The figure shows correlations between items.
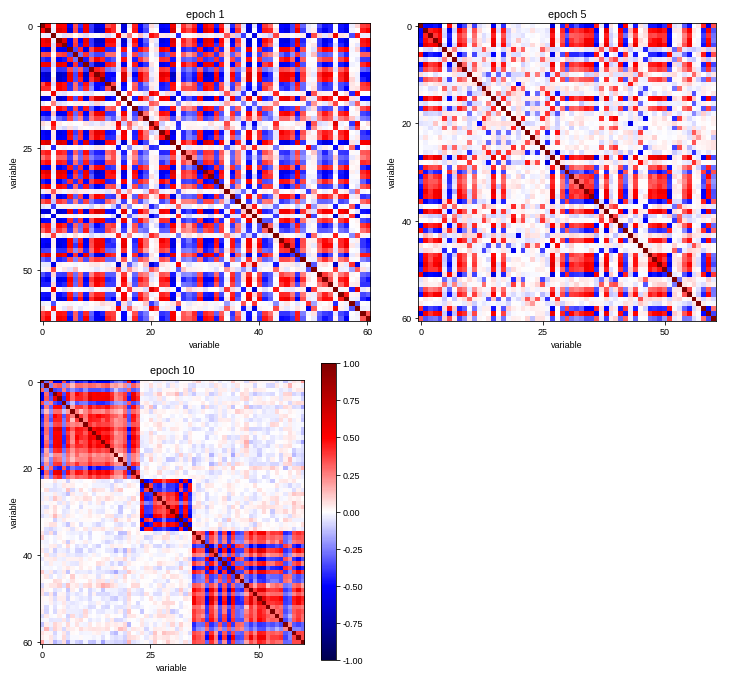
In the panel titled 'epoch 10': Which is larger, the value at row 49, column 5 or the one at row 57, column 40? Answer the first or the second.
the first
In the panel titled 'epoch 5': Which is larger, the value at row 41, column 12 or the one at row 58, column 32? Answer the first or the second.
the first
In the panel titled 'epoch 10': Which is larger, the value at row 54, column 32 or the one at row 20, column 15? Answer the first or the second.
the first
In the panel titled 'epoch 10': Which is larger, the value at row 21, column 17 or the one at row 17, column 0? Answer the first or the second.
the first
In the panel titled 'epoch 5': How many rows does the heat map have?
61
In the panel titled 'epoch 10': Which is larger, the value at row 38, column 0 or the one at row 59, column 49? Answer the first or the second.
the second
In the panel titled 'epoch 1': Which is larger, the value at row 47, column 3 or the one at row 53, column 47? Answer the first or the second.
the first
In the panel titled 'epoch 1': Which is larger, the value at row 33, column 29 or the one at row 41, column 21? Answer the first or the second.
the second
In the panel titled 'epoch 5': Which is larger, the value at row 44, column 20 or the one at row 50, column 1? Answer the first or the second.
the second
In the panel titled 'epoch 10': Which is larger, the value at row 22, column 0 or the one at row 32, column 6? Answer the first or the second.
the second
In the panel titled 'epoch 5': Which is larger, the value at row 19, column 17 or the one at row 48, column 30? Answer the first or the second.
the first
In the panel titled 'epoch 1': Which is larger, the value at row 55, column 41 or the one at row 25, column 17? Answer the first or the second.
the second
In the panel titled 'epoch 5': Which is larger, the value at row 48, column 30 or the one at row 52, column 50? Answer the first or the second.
the second
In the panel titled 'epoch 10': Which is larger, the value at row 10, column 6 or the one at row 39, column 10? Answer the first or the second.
the first
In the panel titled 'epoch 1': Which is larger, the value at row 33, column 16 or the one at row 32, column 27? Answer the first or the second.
the first
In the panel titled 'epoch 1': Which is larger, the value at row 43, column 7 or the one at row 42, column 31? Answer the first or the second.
the second
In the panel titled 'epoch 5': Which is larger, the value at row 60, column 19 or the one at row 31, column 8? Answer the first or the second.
the second
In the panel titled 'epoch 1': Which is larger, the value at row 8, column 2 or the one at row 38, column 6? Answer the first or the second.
the first
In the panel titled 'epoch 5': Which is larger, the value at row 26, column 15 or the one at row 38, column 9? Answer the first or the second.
the second
